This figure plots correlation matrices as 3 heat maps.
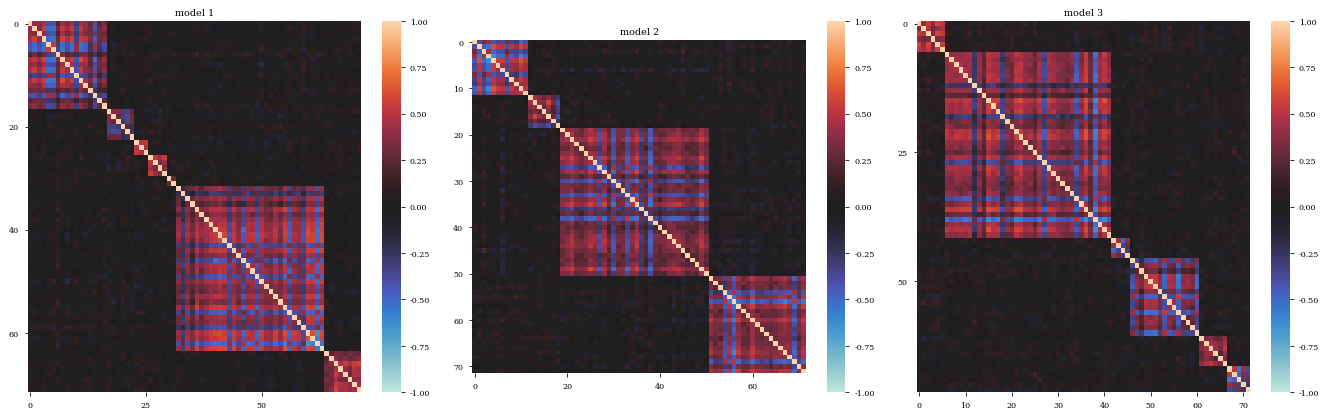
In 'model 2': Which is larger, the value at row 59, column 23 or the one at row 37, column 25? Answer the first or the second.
the second
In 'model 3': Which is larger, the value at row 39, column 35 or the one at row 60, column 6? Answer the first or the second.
the first
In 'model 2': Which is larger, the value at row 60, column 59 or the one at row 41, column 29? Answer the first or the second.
the first
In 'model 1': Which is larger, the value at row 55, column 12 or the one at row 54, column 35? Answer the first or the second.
the second
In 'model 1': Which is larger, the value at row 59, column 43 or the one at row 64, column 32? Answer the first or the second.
the first
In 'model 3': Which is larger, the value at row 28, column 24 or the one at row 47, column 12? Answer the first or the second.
the first
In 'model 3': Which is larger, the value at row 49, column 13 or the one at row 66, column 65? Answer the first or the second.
the second
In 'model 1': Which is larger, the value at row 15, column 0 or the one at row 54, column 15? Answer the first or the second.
the first
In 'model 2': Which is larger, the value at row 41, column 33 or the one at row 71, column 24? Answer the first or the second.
the second
